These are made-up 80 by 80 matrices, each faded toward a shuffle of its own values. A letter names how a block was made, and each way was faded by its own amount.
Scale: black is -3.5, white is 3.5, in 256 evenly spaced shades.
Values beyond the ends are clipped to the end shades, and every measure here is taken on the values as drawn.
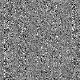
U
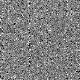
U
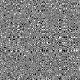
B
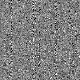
U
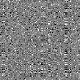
B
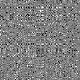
B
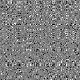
B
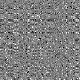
B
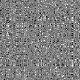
B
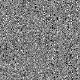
U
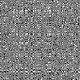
B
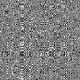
B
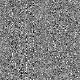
U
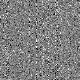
U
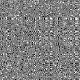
B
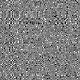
B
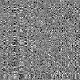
B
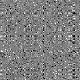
B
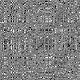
B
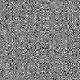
B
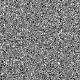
U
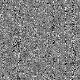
U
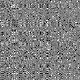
B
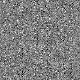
U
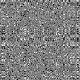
B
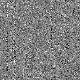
U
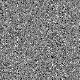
U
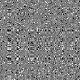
B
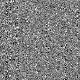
U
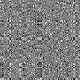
B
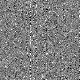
U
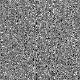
U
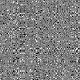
B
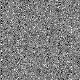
U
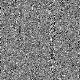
U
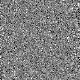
U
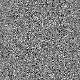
U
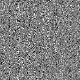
U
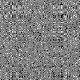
B
